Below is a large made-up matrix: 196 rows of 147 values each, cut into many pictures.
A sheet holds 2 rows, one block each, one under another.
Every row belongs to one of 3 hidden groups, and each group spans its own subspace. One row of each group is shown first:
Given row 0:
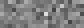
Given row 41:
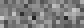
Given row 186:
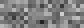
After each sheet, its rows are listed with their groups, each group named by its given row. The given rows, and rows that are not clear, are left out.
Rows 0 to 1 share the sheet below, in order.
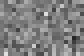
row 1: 41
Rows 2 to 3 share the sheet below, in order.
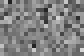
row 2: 186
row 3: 41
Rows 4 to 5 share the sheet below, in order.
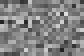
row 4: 186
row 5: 186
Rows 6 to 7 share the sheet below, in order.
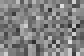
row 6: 41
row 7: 41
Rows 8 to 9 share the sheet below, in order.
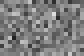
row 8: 0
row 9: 0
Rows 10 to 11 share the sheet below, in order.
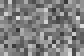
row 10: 186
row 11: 41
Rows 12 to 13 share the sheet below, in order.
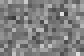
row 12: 186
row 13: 0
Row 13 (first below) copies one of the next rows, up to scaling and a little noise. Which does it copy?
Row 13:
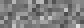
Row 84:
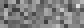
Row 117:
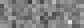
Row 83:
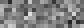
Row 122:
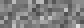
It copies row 122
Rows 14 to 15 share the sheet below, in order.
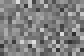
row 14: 0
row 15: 41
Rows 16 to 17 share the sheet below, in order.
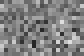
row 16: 186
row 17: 41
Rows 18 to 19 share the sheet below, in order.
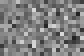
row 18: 0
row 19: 41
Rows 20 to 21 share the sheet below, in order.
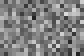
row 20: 41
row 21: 41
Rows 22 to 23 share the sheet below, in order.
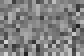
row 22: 0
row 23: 41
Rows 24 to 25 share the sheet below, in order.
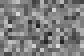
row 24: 0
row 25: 186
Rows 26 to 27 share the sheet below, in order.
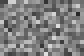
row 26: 0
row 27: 186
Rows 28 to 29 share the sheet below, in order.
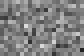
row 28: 186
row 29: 0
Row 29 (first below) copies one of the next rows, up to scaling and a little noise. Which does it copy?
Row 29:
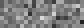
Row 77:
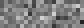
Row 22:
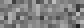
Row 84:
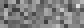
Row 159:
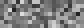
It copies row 77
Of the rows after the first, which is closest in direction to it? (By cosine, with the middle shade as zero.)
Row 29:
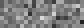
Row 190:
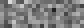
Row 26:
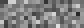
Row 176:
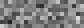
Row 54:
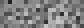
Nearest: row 26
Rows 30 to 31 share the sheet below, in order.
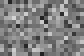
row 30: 186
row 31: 0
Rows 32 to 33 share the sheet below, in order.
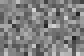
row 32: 0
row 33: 41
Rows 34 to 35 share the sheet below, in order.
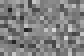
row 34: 186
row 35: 0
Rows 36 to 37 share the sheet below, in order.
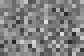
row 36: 186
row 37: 41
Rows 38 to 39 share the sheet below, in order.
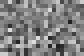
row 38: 0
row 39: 186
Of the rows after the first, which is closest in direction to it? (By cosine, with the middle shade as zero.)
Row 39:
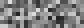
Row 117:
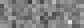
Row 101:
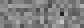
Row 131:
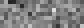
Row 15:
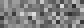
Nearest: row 15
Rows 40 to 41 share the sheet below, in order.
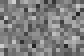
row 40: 0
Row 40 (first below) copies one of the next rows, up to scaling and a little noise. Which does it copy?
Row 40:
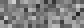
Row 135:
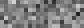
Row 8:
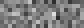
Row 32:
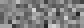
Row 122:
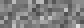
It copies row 135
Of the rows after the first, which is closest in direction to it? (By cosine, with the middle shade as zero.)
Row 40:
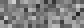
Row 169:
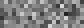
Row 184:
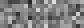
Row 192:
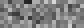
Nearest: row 169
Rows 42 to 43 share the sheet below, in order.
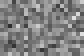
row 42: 0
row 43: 186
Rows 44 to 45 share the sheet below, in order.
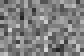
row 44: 186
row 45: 186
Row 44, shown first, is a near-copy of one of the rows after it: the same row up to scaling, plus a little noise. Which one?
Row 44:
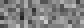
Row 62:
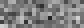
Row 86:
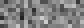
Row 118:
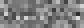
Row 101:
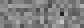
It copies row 86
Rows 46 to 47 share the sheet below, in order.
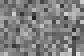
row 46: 41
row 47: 41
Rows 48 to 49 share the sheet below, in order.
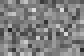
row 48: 0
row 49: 0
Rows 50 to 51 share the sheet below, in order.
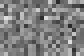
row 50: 186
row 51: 41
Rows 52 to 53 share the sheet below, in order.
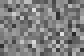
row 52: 0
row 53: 41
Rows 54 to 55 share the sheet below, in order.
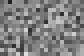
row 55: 186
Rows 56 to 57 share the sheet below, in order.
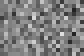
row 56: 41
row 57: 41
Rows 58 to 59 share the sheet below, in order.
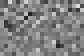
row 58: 0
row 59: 0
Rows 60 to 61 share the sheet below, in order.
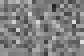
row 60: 0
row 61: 0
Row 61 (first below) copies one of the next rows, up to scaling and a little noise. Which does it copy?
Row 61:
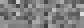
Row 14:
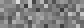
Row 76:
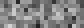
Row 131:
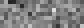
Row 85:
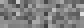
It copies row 85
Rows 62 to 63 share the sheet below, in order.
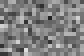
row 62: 186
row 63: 186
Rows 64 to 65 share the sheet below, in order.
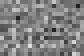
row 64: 0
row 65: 0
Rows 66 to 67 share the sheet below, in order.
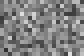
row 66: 41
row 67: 0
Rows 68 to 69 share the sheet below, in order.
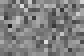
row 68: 0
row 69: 0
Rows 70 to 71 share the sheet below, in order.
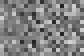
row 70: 41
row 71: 41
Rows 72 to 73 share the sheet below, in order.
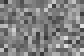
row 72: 186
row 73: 0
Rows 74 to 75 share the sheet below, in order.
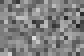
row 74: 0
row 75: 0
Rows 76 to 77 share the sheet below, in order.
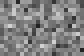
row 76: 0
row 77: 0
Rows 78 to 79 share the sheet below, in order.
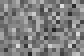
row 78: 41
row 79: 0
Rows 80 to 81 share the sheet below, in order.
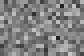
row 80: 41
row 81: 186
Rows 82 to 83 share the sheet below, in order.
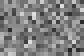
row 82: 41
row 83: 0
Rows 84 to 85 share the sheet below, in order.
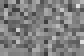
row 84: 0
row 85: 0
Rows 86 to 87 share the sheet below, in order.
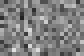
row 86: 186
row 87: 0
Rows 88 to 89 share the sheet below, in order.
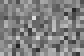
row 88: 41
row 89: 0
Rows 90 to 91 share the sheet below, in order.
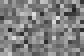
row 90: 41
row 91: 0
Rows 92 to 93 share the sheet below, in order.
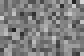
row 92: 41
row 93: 0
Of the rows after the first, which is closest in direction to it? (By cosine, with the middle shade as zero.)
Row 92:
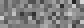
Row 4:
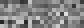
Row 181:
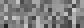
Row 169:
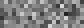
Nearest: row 4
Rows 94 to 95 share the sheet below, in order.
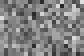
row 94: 41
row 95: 41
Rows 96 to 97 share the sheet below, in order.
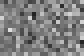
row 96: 41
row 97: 186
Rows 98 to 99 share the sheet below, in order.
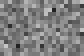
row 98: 0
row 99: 186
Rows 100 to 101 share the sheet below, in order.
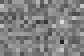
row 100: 186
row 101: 186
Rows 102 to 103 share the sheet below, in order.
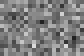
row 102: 186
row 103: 41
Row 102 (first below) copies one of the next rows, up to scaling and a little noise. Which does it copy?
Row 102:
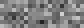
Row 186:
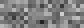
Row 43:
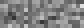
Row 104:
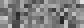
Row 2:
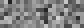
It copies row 186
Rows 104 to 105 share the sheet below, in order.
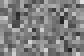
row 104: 186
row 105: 0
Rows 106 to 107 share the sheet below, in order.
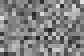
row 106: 41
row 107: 186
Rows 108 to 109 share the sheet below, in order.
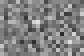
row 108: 0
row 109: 41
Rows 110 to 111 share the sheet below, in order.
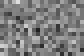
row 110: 186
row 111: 186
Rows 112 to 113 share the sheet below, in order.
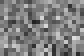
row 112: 0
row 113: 41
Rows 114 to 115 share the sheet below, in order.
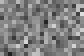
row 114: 0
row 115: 0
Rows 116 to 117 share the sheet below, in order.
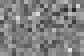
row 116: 0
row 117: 0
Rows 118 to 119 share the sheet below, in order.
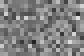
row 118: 186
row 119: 41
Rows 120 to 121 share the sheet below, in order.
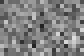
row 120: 41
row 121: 41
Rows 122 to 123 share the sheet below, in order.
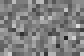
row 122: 0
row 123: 0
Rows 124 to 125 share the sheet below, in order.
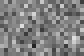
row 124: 41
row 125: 41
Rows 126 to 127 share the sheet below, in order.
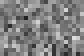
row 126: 0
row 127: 41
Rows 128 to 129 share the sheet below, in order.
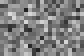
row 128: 186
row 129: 0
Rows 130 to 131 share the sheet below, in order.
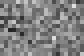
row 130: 186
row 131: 0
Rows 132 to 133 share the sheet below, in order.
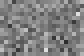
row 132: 0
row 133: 186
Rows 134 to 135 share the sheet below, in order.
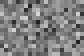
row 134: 0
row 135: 0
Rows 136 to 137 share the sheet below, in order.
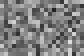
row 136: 0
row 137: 41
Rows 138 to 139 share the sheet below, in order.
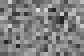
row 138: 186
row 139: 186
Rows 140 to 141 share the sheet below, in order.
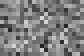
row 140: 186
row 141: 186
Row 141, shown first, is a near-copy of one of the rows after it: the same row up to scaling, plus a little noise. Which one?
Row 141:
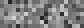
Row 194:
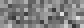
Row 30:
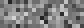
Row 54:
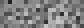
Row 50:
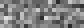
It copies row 30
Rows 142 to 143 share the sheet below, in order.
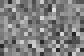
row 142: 0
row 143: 41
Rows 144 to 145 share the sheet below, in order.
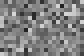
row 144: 41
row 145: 186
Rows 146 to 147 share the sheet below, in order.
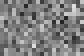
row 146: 41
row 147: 41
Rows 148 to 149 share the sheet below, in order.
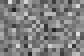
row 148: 0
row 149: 0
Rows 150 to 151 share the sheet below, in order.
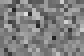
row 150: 0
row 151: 0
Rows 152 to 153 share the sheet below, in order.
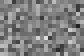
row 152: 0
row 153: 186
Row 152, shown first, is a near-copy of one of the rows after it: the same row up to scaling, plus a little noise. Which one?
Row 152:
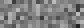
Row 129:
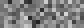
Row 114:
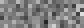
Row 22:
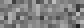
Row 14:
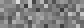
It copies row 22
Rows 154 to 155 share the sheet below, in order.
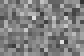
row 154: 41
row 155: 186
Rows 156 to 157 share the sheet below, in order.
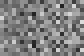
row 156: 41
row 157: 41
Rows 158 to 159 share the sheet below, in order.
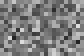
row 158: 0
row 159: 0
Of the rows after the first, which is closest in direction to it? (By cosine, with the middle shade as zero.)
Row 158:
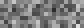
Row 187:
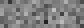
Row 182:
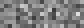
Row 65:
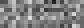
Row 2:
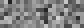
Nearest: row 65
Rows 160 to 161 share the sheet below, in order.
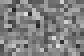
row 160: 0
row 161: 186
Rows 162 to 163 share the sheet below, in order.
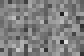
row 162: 186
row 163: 186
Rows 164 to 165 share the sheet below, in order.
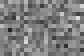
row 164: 186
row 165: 0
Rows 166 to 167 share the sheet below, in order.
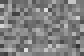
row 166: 186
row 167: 186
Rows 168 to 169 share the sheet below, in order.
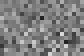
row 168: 41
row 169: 41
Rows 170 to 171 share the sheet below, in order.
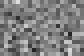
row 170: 186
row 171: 0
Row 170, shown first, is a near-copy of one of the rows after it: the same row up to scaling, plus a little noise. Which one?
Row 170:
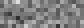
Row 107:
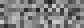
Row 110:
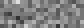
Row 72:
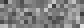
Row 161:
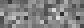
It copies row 110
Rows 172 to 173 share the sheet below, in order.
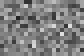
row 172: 0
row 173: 41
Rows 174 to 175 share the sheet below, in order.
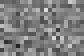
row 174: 186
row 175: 186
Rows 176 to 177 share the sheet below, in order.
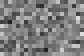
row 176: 186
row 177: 186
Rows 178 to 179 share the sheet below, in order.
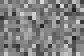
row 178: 41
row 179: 41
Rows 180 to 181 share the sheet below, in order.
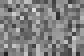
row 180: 0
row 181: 41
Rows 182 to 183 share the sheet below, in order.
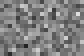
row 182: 0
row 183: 0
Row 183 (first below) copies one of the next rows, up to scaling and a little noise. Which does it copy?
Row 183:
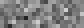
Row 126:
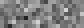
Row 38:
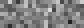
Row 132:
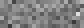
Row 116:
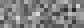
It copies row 126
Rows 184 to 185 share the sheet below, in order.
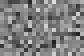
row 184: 0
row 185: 0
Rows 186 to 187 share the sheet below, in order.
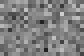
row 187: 186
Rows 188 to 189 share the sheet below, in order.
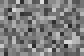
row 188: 0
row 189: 41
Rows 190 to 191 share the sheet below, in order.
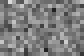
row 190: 0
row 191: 186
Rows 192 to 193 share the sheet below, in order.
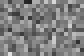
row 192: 0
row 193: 0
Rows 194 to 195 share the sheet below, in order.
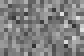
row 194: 186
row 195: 41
